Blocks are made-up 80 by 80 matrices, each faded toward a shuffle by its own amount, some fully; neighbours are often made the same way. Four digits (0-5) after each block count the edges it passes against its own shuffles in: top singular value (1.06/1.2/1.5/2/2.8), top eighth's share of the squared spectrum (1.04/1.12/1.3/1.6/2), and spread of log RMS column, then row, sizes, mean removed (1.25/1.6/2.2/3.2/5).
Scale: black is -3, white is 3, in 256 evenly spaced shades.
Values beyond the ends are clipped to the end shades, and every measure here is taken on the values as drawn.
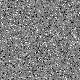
0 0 0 0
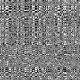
5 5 3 4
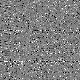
3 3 1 2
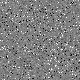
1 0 0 0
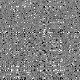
4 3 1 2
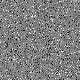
2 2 1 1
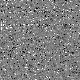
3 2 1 1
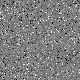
1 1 0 0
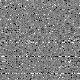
4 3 1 2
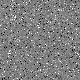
0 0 0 0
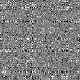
4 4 2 3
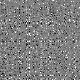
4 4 2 2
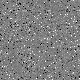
1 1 0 0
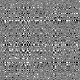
4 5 3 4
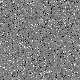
1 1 0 0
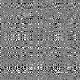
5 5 3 4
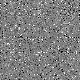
3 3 1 1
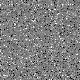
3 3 1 1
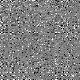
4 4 2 3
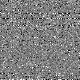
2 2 0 3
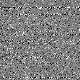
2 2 0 3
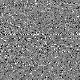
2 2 0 2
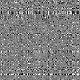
5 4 2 3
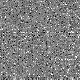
3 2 0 1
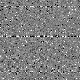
4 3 1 2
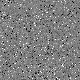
0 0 0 0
